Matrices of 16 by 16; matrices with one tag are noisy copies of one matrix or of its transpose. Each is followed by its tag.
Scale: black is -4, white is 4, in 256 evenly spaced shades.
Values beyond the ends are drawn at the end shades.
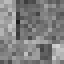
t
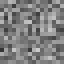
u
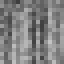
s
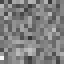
u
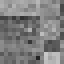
t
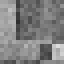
t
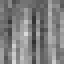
s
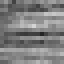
s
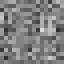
u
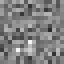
u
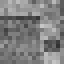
t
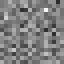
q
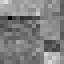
t
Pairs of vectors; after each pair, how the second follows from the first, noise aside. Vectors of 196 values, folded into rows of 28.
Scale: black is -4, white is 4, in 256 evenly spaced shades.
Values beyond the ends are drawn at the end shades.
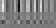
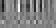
negated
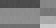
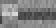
wrapped around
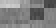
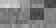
copied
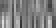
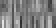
copied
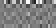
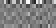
copied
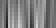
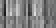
wrapped around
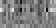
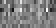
negated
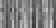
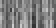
copied
